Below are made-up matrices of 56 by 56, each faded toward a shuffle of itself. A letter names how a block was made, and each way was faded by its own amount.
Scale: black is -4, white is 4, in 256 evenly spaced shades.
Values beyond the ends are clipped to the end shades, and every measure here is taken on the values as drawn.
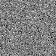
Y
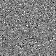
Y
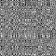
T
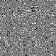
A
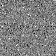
Y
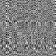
T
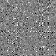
A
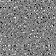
A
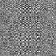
T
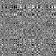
T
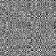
T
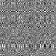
T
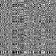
T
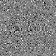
A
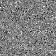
Y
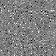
A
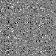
A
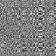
T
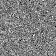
Y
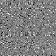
A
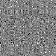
A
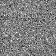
Y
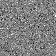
Y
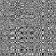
T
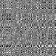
T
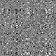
A
